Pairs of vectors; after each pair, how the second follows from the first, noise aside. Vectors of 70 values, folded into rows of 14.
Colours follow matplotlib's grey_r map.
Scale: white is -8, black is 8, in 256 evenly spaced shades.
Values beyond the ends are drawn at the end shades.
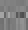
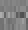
copied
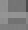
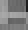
scaled up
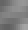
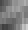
scaled up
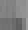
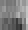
scaled up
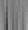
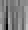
scaled up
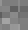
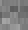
copied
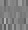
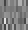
scaled up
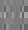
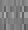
copied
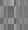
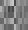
scaled up
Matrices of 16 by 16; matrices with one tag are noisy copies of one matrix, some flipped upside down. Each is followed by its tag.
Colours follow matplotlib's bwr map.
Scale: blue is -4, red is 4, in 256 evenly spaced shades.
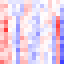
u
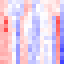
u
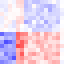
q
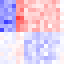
q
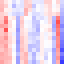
u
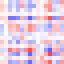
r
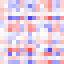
r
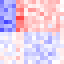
q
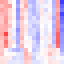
u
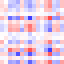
r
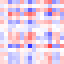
r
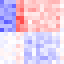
q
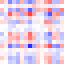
r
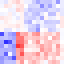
q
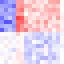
q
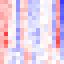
u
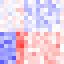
q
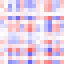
r
